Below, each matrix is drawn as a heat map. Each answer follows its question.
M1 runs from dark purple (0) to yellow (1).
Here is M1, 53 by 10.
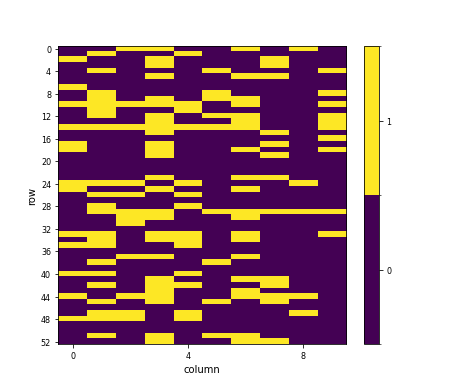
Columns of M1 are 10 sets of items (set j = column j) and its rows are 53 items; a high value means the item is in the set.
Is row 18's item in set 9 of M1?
yes
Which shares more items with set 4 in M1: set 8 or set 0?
set 0
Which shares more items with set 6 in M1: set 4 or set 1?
set 1
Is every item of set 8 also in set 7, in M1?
no
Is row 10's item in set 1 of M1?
yes
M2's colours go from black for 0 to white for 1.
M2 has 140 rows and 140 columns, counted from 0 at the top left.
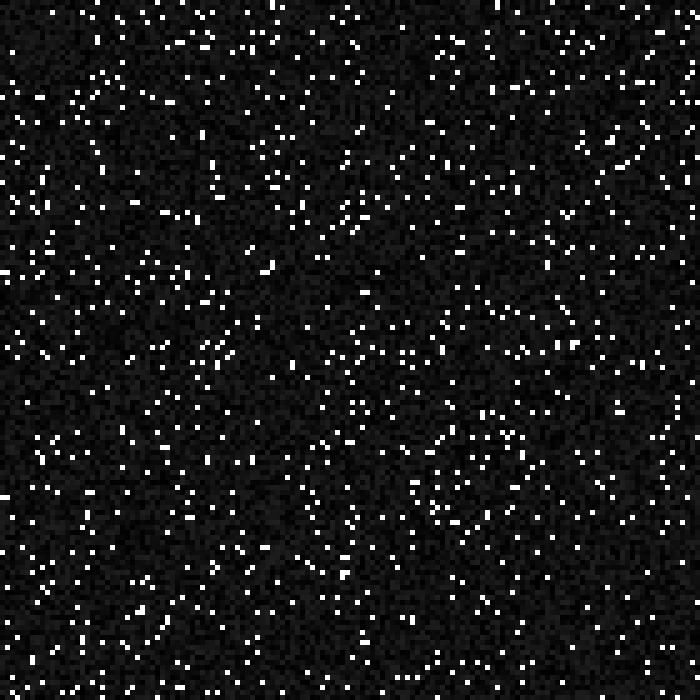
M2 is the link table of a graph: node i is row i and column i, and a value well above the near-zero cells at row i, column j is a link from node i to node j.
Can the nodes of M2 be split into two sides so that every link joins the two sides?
no
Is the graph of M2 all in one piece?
no
